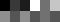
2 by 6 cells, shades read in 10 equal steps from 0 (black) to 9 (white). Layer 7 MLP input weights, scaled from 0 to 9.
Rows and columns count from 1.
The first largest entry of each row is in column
4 1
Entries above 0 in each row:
5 6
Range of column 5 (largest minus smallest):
0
